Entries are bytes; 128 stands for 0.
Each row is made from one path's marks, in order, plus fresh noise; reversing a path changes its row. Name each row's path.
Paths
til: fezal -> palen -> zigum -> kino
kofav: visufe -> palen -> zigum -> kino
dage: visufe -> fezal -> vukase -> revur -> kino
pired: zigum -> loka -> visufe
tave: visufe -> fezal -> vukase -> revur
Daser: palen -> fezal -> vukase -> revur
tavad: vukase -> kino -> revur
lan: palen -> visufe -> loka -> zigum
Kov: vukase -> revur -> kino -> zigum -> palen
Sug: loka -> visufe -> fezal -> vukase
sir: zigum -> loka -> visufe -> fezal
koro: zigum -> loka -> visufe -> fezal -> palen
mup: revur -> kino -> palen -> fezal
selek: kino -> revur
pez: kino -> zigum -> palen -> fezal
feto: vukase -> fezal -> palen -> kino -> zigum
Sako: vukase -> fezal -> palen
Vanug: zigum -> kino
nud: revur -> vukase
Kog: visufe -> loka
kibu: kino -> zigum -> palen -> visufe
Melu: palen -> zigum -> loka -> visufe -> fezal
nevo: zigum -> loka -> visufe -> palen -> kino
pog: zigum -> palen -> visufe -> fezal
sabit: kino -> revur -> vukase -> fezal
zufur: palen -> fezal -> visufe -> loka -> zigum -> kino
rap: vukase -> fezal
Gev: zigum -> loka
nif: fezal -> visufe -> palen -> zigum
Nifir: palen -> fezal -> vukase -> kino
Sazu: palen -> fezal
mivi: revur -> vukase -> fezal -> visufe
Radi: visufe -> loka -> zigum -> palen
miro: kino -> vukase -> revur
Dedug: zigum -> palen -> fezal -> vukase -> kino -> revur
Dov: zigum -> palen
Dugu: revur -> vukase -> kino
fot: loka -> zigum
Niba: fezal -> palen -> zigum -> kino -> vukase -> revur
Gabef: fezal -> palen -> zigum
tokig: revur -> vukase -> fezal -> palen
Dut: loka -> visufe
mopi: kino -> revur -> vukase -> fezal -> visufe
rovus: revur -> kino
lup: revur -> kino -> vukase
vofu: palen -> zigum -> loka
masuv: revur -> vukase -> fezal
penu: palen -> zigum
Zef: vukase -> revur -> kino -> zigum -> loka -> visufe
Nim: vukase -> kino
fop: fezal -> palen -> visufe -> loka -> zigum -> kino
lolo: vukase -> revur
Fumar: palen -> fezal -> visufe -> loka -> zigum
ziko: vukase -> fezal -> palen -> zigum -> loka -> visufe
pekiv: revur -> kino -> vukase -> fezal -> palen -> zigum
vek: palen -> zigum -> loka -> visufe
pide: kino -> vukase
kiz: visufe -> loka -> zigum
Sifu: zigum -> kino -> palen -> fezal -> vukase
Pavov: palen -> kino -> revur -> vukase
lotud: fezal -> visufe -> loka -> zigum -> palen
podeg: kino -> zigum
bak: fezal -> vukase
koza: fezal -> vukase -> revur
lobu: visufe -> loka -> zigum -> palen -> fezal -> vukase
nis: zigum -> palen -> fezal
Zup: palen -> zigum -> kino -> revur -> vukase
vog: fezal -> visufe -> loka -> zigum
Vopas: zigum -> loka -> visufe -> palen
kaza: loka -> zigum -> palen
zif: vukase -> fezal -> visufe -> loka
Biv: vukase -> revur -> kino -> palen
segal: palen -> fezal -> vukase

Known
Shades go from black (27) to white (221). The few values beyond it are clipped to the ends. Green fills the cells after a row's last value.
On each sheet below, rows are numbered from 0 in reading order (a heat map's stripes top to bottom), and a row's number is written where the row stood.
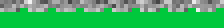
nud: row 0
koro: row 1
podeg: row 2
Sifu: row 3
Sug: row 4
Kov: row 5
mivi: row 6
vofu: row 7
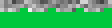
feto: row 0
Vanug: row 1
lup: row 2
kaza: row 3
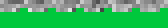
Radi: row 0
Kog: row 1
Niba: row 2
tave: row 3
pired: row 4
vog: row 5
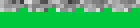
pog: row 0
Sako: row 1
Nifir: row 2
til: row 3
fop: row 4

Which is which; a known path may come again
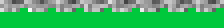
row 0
zufur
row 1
Gev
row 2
Kov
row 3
Zef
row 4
feto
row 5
Nim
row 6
Dedug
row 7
Biv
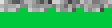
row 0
Vopas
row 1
pog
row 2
Daser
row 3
koza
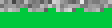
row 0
podeg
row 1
lup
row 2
ziko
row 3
bak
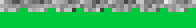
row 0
Dov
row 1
kiz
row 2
tavad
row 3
tave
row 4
segal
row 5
mivi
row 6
lotud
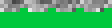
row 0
Nifir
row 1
nevo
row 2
nud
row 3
Niba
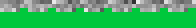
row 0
til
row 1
vek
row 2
miro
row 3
Dugu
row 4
Melu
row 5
kibu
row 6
Dut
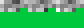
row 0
Sako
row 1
lolo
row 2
zif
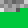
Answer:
rovus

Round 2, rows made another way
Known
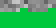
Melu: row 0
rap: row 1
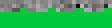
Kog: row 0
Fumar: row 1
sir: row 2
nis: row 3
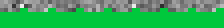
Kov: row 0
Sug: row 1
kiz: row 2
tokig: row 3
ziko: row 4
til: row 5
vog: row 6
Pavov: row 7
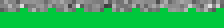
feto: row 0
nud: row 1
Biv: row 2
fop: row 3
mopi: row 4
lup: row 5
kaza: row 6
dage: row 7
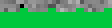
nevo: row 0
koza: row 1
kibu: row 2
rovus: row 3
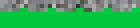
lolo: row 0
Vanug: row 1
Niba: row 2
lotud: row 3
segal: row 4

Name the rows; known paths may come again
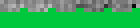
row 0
segal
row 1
Daser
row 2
bak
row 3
til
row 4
Gev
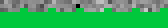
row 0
nif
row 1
tavad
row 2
nevo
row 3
vek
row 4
zif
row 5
masuv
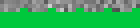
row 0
pide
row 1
Sako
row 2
mivi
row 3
sabit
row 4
lotud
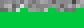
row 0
lan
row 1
penu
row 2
lup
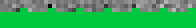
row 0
Radi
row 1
pired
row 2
kiz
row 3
Gabef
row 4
Dov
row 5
lolo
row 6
Dugu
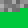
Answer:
mopi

